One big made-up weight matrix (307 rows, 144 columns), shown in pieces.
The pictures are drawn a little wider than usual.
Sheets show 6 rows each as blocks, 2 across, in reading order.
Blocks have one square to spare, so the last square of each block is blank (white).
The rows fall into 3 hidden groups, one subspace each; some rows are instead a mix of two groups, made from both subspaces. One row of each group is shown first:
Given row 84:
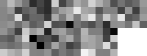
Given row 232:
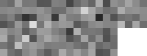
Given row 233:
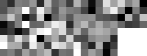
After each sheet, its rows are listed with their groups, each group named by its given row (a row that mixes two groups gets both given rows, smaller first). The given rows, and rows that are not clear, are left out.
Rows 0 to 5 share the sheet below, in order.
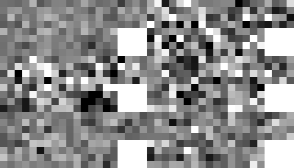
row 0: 84 and 233
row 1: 232
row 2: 84
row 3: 84
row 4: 233
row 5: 233
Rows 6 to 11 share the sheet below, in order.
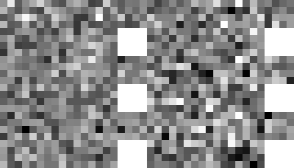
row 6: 232
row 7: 232
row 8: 84
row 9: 232 and 233
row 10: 232
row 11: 84
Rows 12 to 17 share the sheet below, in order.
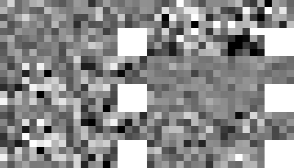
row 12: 232
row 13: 84
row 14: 233
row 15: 233
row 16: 233
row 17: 84 and 232
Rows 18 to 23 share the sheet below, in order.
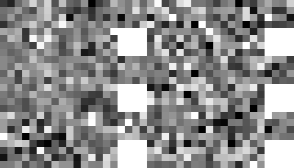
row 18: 84 and 233
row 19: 232
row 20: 84
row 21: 233
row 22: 233
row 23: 84
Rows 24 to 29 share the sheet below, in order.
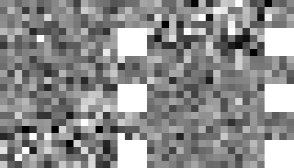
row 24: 233
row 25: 84
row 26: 84
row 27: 233
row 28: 232
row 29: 232
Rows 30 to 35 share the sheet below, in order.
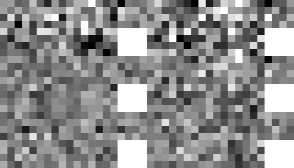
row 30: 84
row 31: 84
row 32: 84 and 233
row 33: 84
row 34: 232
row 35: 84 and 232
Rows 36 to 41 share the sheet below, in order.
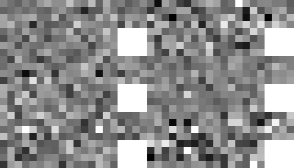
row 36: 232
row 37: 232
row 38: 232
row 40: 232
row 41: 233
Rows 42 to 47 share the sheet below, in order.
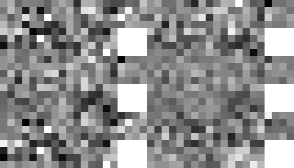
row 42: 233
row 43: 84
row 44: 84
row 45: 84
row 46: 233
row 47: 84
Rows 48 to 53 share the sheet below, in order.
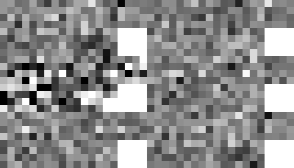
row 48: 84
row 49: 84
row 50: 84 and 233
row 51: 232
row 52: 232
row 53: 84
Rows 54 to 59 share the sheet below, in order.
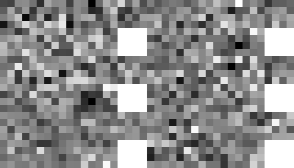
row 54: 84 and 233
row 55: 84 and 232
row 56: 84 and 232
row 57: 232
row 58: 84 and 233
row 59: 233
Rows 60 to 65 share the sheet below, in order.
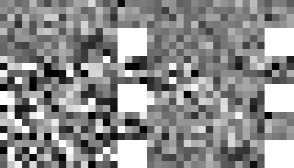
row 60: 84
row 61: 232
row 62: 233
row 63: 233
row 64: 232
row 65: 84
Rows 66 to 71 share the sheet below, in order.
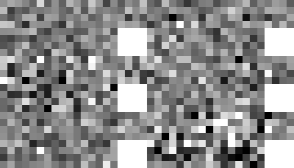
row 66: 233
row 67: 232
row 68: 233
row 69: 232
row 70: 233
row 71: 84
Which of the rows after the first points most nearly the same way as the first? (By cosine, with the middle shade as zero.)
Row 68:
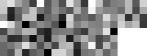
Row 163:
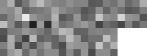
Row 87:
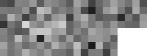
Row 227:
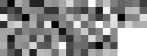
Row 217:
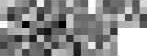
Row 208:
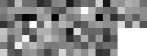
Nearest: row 217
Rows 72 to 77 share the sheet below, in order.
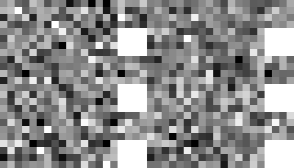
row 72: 232
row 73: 233
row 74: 232
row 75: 84 and 233
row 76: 233
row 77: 233
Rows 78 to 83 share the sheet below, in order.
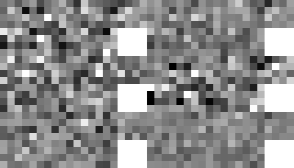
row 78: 233
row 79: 84 and 233
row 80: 232
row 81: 233
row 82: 232
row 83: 84
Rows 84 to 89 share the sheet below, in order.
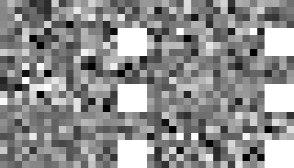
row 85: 233
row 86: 233
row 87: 233
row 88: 232
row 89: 232
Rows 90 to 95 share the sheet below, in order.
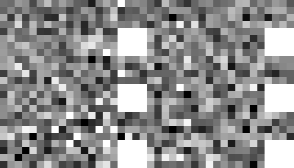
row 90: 84
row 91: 232
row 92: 232
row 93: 233
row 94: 232
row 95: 232 and 233
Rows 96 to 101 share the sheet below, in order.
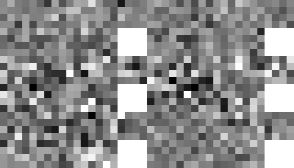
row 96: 84
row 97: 84 and 233
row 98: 233
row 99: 233
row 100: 84
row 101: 232
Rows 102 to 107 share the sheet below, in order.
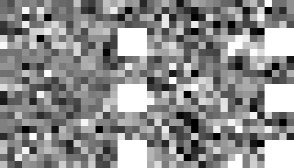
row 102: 233
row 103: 84
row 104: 233
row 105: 233
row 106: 232
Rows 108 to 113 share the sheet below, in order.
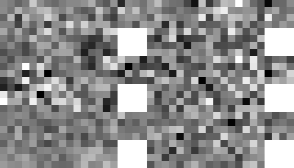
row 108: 84
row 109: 84
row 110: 233
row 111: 232
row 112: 84
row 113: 232
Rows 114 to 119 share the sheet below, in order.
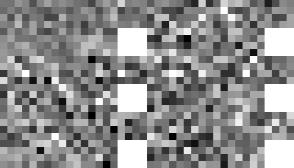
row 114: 84
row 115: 84 and 233
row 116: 232
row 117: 232
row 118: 232 and 233
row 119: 233
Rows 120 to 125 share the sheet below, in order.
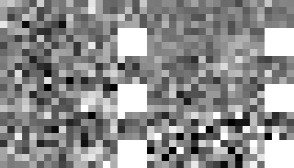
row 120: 233
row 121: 84
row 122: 84
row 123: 84
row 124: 84
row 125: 232
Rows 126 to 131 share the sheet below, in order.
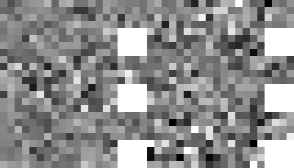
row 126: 84 and 232
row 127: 84
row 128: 232 and 233
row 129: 233
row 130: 84
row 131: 233
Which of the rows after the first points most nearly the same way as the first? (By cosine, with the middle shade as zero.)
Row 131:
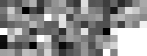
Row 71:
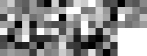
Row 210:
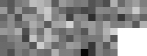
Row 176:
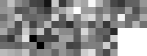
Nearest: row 210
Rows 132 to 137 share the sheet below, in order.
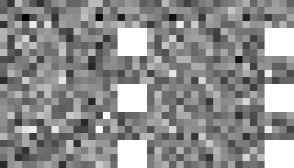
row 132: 232
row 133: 232
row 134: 233
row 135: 232
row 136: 232
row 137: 232
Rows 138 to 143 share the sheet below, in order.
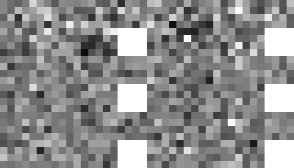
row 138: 84
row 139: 233
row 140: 233
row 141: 233
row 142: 233
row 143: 232 and 233
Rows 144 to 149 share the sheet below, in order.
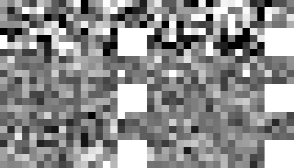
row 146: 84 and 232
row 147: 232
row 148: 84
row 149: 233
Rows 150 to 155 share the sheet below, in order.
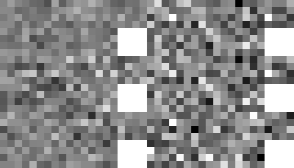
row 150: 84
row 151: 232
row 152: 232 and 233
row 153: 232
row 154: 232
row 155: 232 and 233
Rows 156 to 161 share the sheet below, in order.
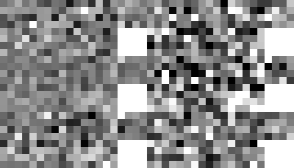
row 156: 232
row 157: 233
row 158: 84
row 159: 84
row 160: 84
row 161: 233
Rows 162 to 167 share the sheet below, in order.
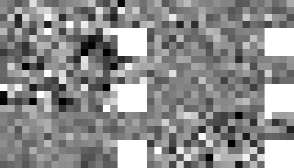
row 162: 84
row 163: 232
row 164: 233
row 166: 84
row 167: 84 and 232
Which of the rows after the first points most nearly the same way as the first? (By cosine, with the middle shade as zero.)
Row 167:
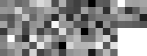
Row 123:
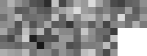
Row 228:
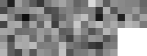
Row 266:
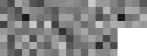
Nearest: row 228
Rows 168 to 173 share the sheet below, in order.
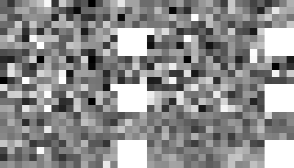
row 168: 84
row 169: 233
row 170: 233
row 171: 233
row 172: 233
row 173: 84
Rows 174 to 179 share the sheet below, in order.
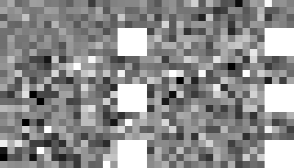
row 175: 84
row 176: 84
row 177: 232
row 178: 233
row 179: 232
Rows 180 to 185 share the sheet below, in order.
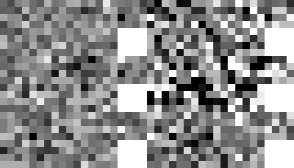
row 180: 232 and 233
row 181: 232
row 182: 84
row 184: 84 and 232
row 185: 233
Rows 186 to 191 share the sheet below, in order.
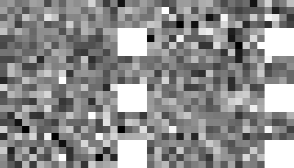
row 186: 84 and 233
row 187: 232
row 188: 233
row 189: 84
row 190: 232
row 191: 232
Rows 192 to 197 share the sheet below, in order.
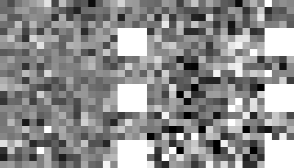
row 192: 84
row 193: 84
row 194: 233
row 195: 84 and 233
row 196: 233
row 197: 232
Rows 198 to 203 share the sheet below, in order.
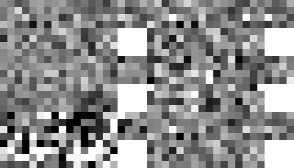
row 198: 232
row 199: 232
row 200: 84
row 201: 233
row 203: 232
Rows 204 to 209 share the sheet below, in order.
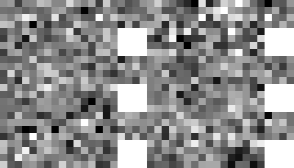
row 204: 232
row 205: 84
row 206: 84 and 233
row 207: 84
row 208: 232
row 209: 84
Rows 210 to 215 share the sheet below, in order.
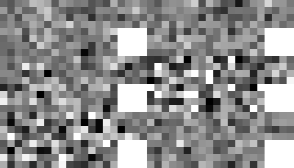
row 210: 84 and 233
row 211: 84
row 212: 233
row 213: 233
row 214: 232 and 233
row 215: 233
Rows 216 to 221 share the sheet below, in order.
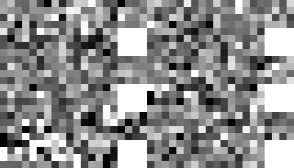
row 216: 84
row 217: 233
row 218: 233
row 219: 233
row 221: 232
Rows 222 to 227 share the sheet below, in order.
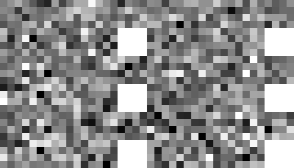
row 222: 84 and 232
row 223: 232
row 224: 233
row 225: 232
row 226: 233
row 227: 232
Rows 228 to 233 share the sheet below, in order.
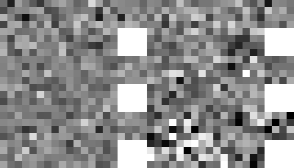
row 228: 232
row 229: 84
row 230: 233
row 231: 232
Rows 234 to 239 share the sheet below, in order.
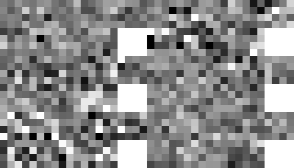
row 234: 233
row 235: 233
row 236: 84
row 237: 232
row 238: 232
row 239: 84
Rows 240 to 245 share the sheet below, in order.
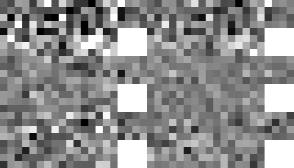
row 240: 84
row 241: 84
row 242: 84 and 232
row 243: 232
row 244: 232
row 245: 233
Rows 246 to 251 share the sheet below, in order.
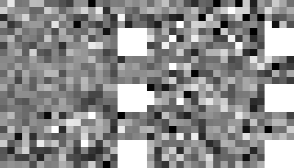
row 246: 232
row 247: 232
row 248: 84
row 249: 233
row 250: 84
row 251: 232
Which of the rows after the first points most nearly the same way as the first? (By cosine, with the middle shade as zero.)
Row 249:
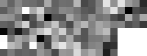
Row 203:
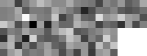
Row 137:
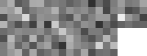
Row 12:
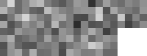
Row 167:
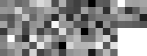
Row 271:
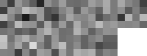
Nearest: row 271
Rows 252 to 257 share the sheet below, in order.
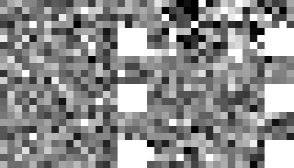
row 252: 232
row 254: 232
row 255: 84
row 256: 232
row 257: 233
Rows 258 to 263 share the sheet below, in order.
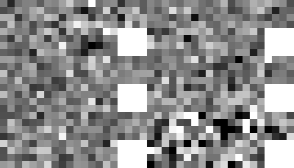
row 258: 84 and 232
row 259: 233
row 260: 232 and 233
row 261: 84
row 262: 233
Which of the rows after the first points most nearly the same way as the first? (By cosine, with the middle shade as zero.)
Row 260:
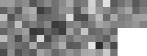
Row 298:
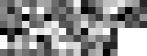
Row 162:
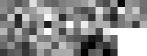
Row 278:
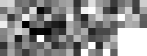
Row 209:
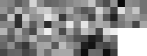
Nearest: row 278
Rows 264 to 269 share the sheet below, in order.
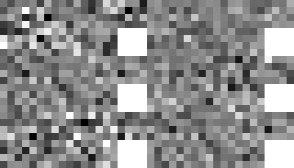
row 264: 233
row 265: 233
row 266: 232
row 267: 84 and 232
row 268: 232
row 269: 232
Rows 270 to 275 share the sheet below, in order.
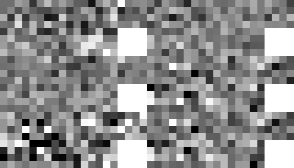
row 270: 84
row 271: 232 and 233
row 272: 84
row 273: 233
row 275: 233
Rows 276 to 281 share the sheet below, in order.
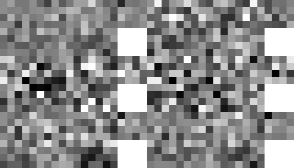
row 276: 84
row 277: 232
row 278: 233
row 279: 233
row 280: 84
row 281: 84
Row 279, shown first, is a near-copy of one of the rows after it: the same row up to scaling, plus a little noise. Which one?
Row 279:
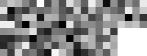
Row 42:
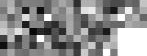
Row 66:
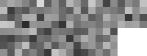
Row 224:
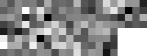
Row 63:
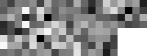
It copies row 66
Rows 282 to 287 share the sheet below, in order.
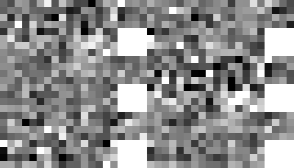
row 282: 84
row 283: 233
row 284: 84
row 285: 84
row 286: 233
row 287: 84 and 233
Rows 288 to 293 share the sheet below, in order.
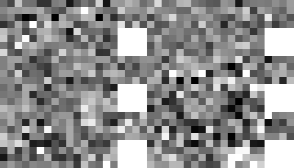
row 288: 232
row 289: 232
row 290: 84
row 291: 84 and 232
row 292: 233
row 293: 84
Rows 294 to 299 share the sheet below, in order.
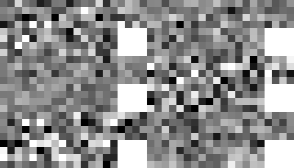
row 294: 232
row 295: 232
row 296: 232
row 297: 232 and 233
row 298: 233
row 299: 84
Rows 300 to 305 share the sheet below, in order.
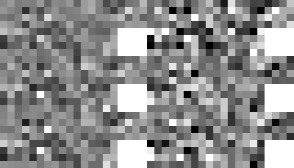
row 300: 233
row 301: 233
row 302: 233
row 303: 233
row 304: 233
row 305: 233
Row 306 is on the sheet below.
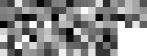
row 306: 232
